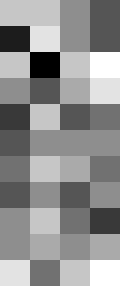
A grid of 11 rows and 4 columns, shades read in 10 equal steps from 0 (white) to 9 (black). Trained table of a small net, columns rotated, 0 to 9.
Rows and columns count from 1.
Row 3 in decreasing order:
9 2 2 0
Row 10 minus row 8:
-2 -1 -2 -1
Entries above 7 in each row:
0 1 1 0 0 0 0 0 0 0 0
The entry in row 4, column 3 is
3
